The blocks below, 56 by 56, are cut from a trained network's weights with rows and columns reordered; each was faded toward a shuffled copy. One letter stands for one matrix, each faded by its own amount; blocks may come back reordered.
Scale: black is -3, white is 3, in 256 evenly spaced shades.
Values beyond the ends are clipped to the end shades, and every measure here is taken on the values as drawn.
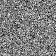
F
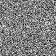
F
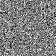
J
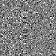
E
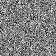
F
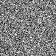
F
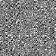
E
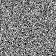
F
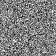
J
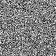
F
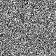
F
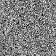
F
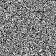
F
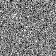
J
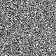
J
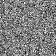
J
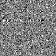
E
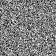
F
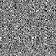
E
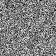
F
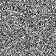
F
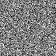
F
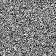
F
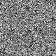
F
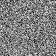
F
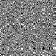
E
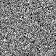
J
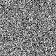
F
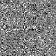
E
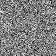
F
